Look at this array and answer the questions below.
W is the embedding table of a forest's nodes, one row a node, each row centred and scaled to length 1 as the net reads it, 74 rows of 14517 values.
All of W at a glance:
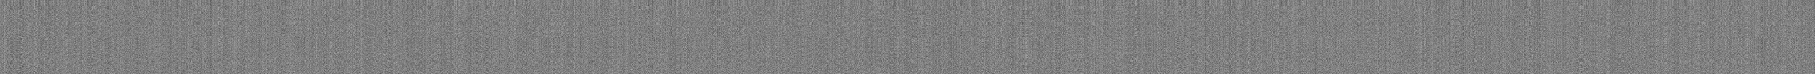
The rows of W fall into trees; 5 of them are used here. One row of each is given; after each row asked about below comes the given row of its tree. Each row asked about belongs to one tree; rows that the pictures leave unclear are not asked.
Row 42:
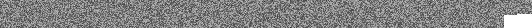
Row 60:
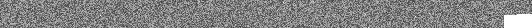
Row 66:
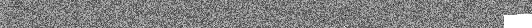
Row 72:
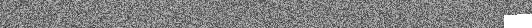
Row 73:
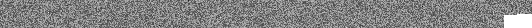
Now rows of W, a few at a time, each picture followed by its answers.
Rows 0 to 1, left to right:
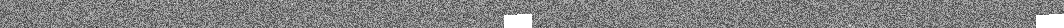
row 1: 72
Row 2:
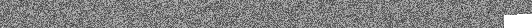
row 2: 72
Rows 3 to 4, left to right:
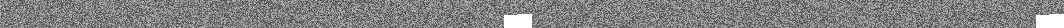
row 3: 72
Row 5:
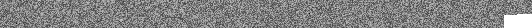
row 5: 72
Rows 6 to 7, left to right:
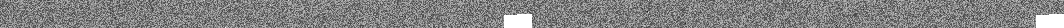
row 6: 73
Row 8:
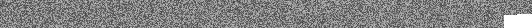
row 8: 73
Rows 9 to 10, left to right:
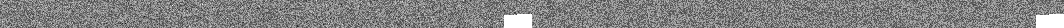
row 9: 42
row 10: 66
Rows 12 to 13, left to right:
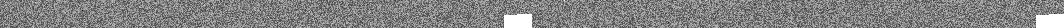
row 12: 72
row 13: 72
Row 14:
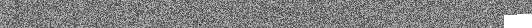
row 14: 66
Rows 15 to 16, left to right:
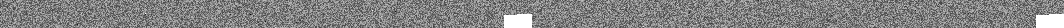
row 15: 73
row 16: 72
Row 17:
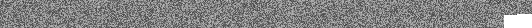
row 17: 73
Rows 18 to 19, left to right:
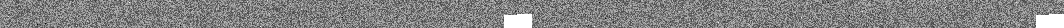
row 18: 66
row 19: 42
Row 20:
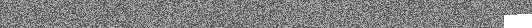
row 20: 60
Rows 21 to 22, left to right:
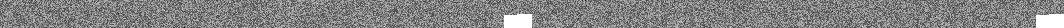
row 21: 73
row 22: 66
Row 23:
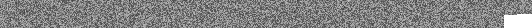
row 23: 66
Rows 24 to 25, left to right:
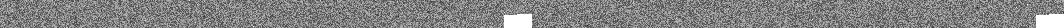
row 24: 66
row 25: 42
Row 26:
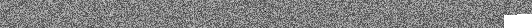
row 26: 72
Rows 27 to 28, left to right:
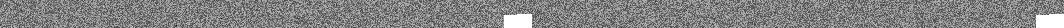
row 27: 73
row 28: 72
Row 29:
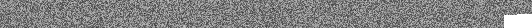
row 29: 72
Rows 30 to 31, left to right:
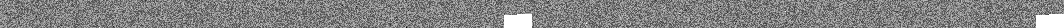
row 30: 66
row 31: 60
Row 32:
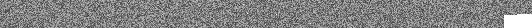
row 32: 72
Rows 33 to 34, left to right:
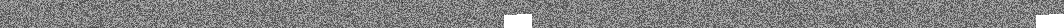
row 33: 72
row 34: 73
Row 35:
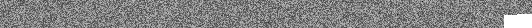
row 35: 72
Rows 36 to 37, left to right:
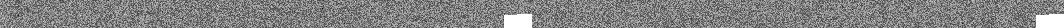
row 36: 66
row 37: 42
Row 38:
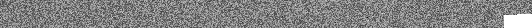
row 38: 73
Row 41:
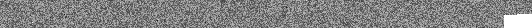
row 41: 73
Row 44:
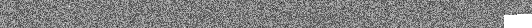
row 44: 66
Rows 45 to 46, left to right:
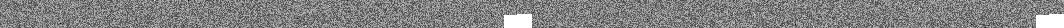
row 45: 73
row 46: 42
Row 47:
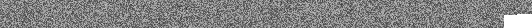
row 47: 42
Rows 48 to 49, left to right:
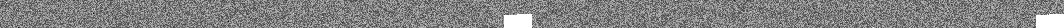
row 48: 73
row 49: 66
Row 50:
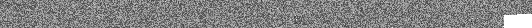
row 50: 73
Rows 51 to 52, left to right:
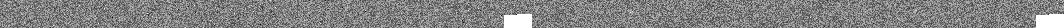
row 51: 60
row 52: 42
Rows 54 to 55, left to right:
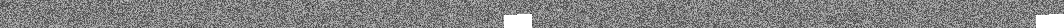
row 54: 73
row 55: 73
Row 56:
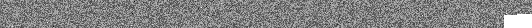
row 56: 42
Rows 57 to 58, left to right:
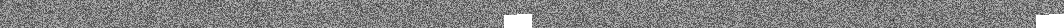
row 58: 72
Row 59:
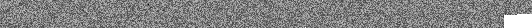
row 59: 72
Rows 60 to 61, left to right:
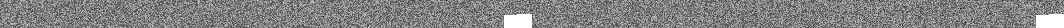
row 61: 60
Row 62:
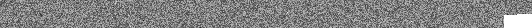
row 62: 73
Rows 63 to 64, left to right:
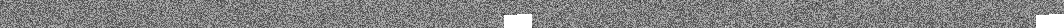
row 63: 73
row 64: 42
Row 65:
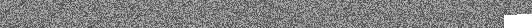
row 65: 72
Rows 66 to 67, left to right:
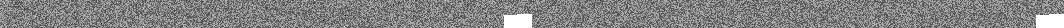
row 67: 72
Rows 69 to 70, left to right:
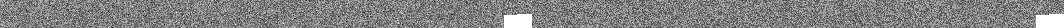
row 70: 73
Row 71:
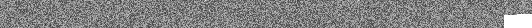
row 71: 66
